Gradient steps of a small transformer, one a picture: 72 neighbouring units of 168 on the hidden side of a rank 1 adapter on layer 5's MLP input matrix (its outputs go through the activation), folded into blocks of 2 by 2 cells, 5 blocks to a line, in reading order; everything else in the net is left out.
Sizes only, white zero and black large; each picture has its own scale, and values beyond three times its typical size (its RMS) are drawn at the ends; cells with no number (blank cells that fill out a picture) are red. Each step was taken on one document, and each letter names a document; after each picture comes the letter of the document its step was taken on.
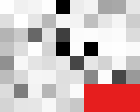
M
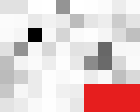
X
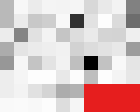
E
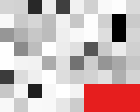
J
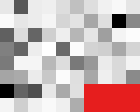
J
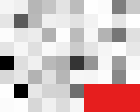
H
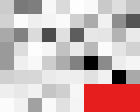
E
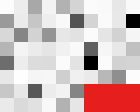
E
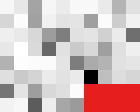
X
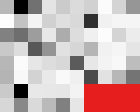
M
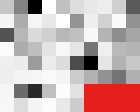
J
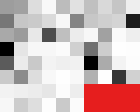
E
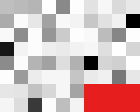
E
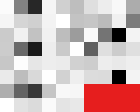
J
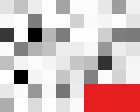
X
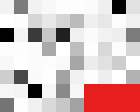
X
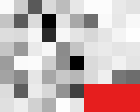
H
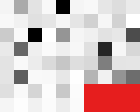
X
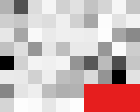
H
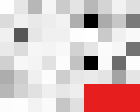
E
